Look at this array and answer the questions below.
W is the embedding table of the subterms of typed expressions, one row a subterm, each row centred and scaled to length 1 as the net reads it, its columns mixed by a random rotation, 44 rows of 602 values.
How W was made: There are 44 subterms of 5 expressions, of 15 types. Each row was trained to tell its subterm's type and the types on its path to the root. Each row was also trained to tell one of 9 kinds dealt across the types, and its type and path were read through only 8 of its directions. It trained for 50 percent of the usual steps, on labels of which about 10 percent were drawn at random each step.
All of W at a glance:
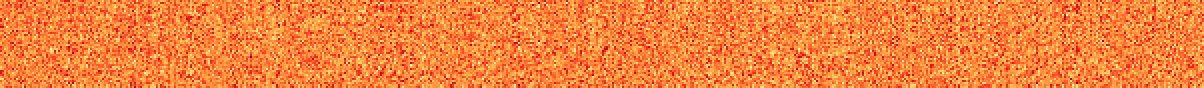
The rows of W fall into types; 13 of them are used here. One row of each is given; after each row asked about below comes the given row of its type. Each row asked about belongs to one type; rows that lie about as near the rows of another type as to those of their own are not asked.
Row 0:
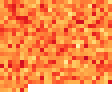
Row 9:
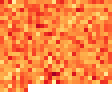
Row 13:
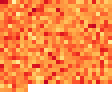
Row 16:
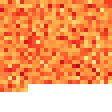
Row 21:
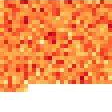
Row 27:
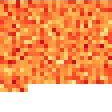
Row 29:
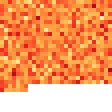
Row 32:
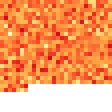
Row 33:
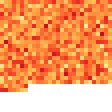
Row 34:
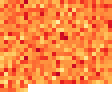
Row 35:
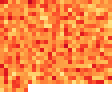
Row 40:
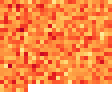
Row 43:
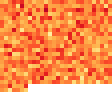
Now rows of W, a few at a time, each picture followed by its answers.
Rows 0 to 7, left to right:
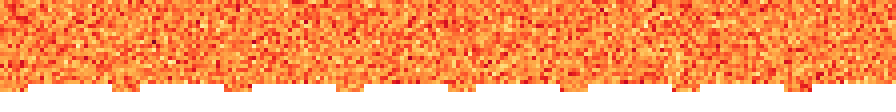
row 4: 40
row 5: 29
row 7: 27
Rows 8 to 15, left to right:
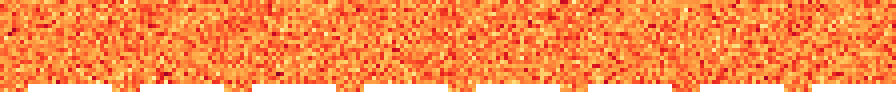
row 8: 9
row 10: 40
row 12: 35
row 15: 40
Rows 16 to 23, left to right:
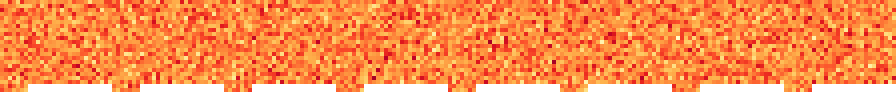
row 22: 9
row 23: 0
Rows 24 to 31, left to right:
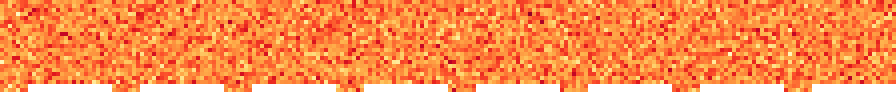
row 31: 29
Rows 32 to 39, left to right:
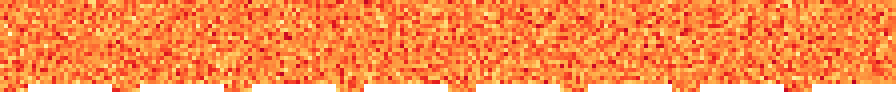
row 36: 35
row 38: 9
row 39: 33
